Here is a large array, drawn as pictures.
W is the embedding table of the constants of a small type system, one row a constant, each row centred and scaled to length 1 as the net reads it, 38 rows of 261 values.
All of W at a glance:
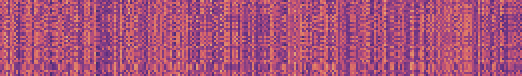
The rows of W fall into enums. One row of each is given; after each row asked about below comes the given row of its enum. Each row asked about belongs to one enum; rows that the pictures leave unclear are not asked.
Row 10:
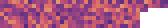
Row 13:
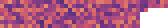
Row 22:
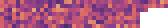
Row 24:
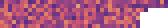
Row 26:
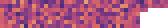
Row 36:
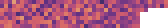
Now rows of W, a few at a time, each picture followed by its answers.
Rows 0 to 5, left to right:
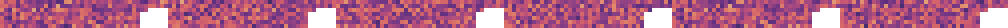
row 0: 22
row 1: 36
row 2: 13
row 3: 24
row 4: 22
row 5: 26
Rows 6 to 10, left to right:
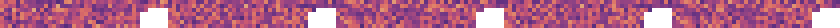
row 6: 22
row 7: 24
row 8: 10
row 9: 24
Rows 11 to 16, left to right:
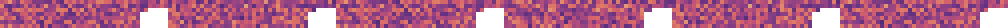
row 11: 13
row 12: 24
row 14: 10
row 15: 24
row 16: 13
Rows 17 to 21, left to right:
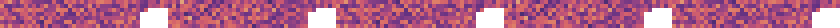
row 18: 36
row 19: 13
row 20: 36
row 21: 13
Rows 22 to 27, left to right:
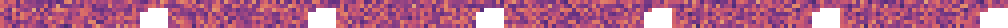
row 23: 10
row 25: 13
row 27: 26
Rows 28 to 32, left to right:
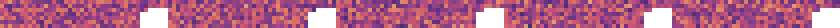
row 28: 13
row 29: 24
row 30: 22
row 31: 26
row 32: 10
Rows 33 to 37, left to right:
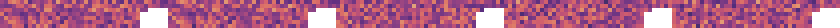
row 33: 10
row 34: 10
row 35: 24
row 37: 26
